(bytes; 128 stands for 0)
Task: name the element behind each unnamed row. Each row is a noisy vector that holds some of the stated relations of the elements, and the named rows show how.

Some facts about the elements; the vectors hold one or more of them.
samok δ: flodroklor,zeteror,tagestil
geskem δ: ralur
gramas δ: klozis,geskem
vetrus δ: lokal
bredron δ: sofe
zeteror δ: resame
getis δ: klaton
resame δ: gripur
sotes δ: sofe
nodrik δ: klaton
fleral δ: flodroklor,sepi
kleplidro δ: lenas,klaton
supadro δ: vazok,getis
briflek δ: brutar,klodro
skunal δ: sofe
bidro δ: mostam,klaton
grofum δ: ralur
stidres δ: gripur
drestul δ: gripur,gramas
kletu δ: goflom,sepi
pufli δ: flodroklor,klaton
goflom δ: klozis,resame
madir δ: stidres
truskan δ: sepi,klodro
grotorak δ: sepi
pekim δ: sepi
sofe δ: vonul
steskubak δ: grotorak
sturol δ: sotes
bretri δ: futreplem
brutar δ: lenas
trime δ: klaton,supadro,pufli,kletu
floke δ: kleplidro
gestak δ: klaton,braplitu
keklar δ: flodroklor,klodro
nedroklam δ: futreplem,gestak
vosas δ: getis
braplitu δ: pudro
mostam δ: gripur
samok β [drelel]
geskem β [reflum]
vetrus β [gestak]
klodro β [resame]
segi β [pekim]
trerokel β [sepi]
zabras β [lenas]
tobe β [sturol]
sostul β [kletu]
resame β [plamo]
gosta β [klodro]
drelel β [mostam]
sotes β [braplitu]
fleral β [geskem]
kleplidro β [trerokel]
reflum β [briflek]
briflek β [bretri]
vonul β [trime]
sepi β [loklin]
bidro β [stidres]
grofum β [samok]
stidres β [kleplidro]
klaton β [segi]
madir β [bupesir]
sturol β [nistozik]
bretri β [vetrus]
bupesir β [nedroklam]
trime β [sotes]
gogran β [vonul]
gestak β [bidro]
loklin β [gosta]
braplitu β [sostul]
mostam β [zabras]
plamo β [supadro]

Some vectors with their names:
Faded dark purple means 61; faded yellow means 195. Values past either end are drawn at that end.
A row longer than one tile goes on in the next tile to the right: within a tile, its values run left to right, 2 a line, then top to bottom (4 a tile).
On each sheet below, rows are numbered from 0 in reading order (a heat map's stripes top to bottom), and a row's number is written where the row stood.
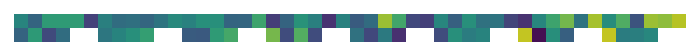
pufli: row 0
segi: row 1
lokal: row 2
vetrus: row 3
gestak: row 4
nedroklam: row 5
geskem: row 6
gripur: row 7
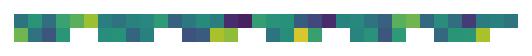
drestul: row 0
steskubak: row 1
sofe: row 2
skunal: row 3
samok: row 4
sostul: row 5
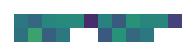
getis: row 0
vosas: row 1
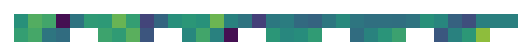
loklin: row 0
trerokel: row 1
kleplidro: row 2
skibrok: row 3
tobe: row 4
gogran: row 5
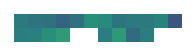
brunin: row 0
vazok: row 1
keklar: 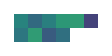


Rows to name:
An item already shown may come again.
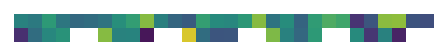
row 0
futreplem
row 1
bidro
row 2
stidres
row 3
madir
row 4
briflek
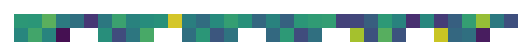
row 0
kleplidro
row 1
ralur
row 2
truskan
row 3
pufli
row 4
vetrus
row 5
fleral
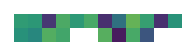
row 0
grofum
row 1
reflum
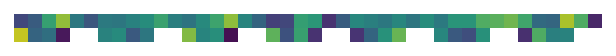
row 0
fleral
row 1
grotorak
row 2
bidro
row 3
bretri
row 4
drelel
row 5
zeteror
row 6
trime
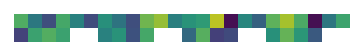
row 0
braplitu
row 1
kletu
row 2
supadro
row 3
gosta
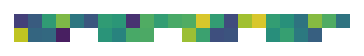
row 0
fleral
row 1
grofum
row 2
resame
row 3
flodroklor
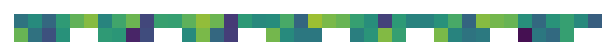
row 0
drestul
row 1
sepi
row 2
klodro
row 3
goflom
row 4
zabras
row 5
goflom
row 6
lenas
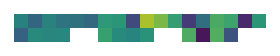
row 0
pudro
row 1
mostam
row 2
reflum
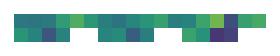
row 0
tagestil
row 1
grotorak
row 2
sepi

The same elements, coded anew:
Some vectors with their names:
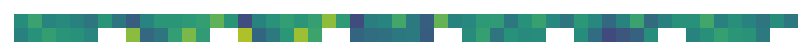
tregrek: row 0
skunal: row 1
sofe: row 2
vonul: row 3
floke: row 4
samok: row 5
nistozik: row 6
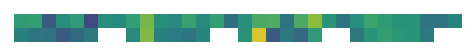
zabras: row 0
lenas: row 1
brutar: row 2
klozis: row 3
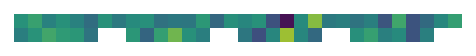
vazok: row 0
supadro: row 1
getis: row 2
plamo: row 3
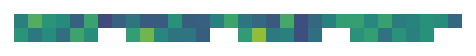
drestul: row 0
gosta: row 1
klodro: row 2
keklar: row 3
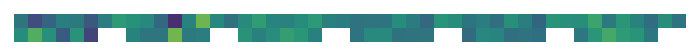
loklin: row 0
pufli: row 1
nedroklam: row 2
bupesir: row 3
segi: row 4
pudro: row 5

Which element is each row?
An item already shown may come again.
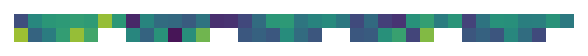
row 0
sofe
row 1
stidres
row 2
braplitu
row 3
gestak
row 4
braplitu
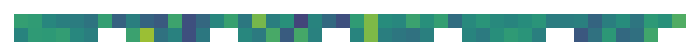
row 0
flodroklor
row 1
klodro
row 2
gripur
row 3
lenas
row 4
nedroklam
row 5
bretri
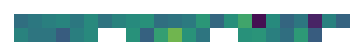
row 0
madir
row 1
supadro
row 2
sepi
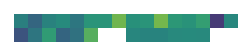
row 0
bretri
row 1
goflom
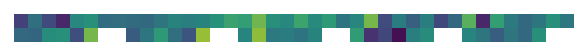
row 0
bidro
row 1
vetrus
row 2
lenas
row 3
mostam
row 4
fleral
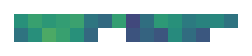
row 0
ralur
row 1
braplitu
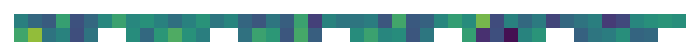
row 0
klodro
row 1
vosas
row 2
trerokel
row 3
plamo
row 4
mostam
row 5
klaton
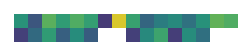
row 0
geskem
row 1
reflum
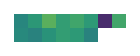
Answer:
gramas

